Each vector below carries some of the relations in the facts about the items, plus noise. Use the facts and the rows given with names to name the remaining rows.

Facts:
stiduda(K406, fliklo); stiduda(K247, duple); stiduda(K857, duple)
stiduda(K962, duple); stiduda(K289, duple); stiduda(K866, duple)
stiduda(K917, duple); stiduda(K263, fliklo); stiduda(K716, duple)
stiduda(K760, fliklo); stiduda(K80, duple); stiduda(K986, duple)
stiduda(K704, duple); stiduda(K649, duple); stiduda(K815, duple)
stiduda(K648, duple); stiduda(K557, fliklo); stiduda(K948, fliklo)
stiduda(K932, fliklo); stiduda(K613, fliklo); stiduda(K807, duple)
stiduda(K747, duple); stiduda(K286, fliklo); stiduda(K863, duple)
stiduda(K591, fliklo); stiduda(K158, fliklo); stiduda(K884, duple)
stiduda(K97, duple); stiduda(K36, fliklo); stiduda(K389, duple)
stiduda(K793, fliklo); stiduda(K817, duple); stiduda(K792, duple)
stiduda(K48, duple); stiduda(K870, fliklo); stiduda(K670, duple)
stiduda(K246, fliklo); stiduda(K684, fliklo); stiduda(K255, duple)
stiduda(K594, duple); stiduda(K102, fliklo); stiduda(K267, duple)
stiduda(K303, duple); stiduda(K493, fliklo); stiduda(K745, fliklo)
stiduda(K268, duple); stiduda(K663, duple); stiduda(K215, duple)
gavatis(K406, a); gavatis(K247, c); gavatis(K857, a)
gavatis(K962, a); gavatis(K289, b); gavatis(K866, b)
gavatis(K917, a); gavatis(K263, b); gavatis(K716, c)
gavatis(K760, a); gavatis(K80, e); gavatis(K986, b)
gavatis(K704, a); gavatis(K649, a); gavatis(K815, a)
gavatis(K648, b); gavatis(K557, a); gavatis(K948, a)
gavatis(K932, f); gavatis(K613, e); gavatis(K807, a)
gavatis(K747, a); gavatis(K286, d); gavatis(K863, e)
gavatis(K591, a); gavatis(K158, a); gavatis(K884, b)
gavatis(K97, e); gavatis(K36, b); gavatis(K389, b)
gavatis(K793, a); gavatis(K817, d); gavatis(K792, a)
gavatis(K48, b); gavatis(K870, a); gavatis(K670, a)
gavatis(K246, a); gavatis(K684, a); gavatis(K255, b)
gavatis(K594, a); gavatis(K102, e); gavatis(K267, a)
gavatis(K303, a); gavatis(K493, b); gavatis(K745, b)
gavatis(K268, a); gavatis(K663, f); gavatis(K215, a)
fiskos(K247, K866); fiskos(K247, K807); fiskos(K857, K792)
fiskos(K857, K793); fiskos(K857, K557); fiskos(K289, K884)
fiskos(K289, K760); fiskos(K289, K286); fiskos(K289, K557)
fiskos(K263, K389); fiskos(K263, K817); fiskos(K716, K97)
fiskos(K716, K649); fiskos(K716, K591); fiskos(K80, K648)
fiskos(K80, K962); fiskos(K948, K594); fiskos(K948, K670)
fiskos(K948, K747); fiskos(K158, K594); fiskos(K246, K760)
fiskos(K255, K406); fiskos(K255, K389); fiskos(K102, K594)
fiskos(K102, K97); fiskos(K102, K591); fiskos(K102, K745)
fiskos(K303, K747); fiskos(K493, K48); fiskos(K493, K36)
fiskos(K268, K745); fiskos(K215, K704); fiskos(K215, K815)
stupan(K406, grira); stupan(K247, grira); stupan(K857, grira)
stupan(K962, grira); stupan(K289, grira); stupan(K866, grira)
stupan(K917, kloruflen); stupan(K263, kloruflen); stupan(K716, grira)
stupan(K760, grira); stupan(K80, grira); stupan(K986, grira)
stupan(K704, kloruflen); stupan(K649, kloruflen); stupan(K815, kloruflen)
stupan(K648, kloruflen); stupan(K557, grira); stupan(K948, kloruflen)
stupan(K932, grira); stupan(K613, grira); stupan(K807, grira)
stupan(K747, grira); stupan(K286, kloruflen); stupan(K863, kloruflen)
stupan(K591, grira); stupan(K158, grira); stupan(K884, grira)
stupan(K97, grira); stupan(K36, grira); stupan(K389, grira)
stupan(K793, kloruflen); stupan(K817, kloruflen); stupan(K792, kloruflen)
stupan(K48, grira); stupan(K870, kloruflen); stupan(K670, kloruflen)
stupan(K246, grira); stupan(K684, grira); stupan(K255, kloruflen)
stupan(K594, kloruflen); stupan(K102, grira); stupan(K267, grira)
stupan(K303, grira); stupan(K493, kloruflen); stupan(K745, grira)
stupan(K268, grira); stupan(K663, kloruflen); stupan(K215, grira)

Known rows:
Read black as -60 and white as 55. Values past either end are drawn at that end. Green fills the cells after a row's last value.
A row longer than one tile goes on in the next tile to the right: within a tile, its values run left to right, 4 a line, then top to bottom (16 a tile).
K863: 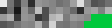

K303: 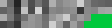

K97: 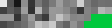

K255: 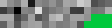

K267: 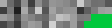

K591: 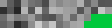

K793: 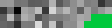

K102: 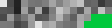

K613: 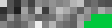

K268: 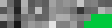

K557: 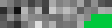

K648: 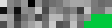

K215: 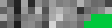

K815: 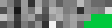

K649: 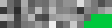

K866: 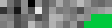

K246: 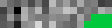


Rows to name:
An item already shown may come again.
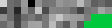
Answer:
K986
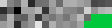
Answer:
K493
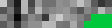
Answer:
K716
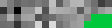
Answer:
K870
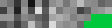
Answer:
K807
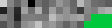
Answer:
K884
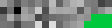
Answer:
K870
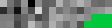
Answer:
K866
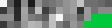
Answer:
K80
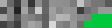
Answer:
K267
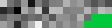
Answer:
K36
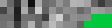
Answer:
K247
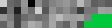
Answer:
K986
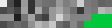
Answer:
K97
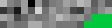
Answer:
K389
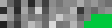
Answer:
K962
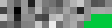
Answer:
K663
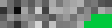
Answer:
K684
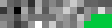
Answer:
K932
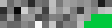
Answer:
K286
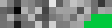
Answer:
K948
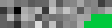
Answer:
K793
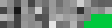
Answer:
K917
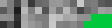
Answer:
K857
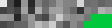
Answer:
K97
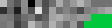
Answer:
K866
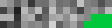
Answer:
K792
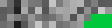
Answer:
K158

